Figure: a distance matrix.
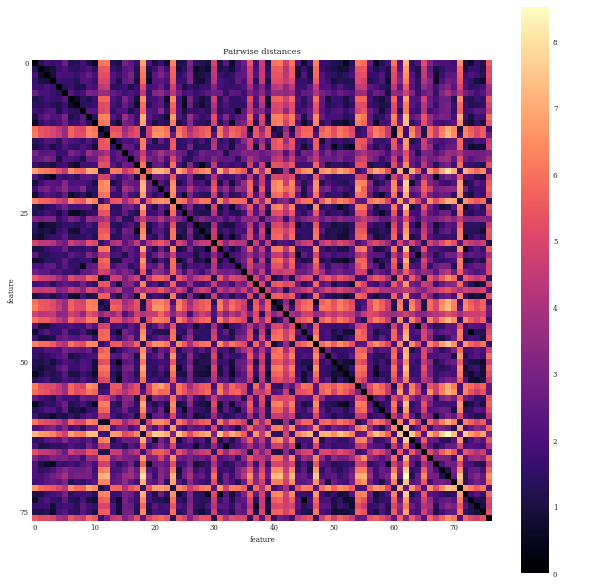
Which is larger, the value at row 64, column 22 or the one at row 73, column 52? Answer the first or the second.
the first
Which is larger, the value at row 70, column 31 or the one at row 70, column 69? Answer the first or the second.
the second
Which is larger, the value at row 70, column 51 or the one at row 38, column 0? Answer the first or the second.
the second
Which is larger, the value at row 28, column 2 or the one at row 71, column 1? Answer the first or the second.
the second
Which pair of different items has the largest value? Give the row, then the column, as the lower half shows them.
69, 62
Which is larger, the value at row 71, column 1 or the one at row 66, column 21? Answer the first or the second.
the first
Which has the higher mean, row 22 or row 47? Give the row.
47
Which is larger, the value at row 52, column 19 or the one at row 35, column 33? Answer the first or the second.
the second
